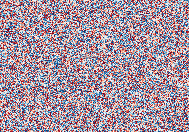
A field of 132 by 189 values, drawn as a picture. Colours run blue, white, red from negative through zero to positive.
Grain: fine. Mirror symmetry: none. Slope: none. Average level on the scale: 50%. Stripes: none. Seam: none. Histogram: flat.
